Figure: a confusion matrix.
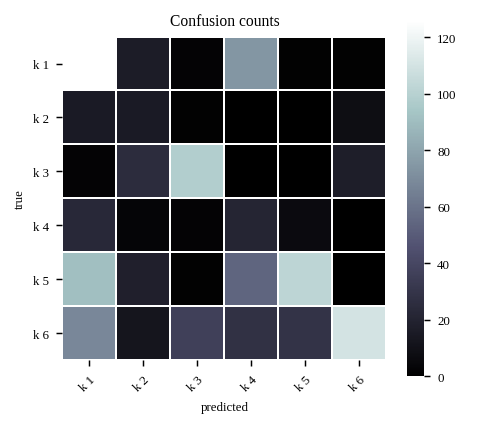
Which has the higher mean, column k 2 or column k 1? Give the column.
k 1
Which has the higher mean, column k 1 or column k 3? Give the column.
k 1
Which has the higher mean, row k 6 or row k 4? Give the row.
k 6
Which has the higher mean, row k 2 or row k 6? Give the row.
k 6
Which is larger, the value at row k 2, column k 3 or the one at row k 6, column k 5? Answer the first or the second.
the second
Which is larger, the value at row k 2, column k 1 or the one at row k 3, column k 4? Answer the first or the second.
the first
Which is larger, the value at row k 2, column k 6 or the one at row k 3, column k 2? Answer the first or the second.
the second
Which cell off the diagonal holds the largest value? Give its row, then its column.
k 5, k 1
